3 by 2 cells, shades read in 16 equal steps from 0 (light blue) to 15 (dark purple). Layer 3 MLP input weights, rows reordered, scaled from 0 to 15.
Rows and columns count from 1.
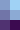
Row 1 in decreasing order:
4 0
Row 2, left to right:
7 3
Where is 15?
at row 3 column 2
